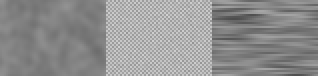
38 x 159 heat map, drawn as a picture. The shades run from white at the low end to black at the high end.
The table splits into one row of 3 panels. Panel 1,1: middling, blotchy, faint in contrast. Panel 1,2: low, checkered. Panel 1,3: middling, streaked across.
